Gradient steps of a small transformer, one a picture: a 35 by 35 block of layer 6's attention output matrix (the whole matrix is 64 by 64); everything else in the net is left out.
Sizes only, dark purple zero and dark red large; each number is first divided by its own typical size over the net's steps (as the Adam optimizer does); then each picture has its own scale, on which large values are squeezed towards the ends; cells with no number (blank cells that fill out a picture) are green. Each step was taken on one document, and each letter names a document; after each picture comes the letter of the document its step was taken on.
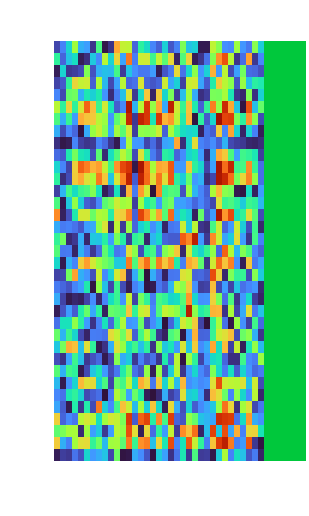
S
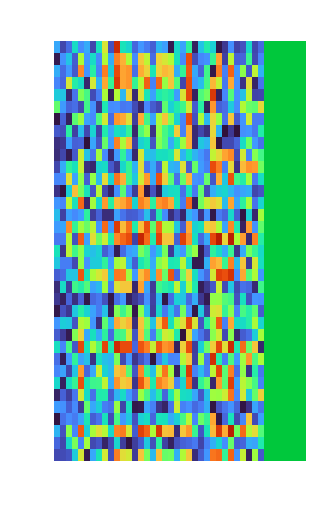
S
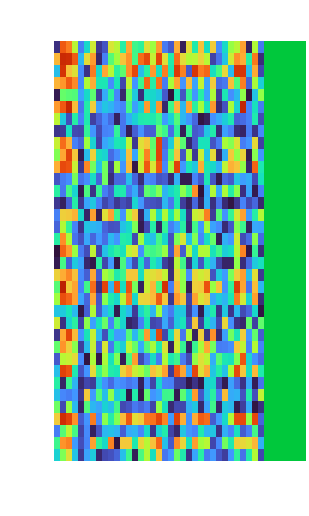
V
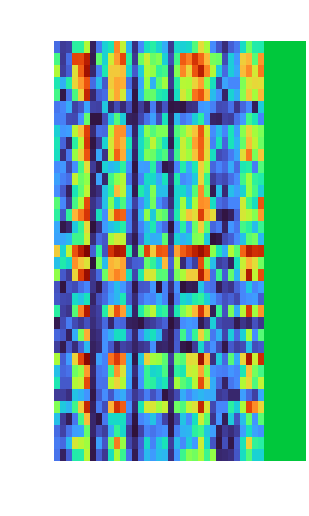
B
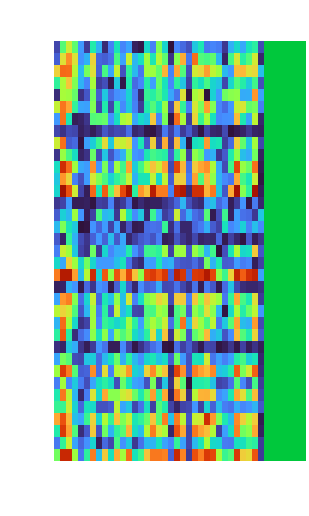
V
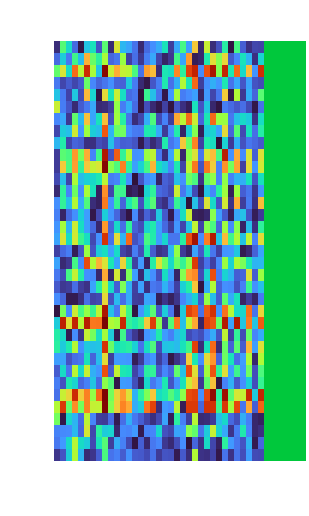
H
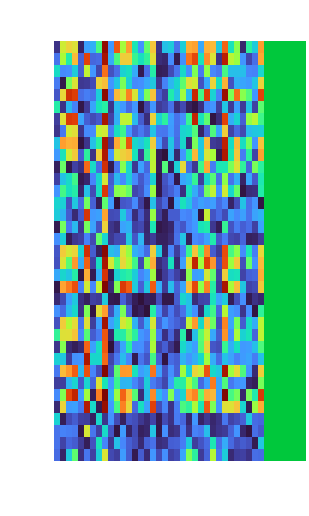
H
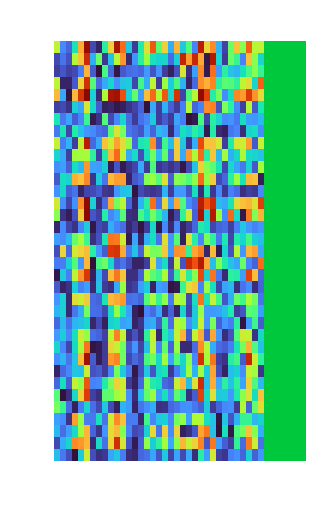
B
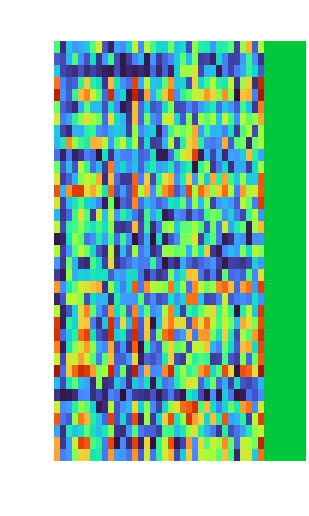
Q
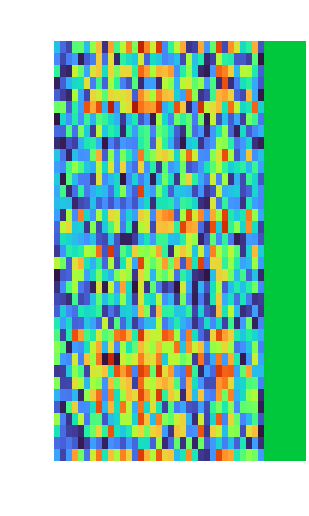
S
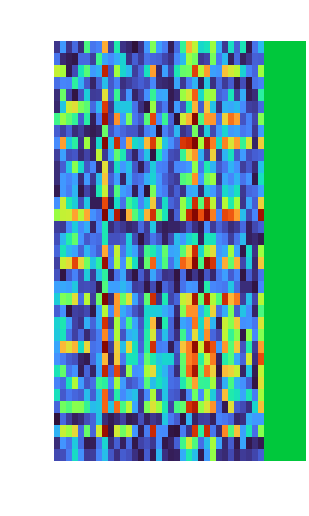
H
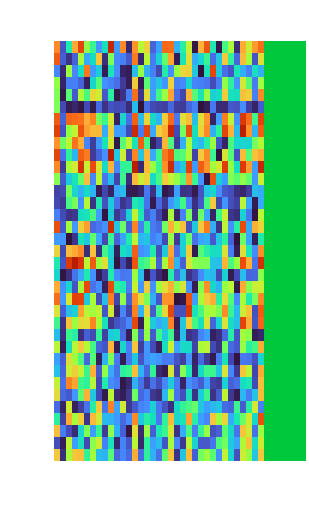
Q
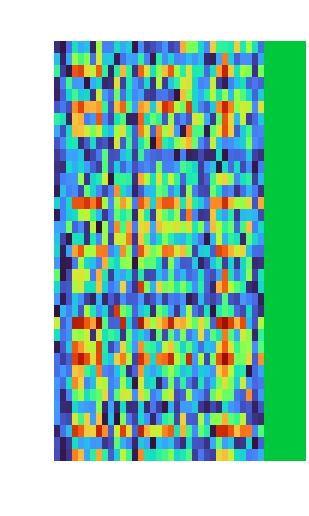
S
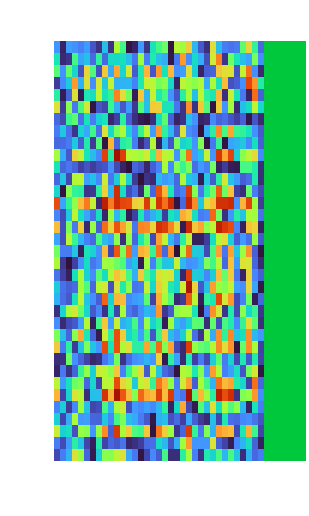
S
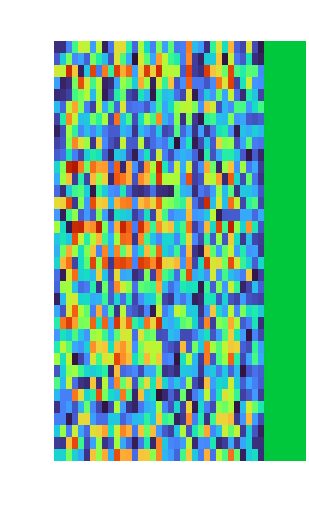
S
